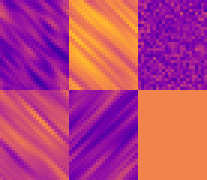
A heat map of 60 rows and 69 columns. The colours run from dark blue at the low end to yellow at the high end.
It is made of 2 by 3 panels. Panel 1,1: low, slanting down to the right. Panel 1,2: high, slanting down to the right. Panel 1,3: low, fine-grained. Panel 2,1: middling, slanting down to the right. Panel 2,2: low, slanting up to the right. Panel 2,3: high, flat.
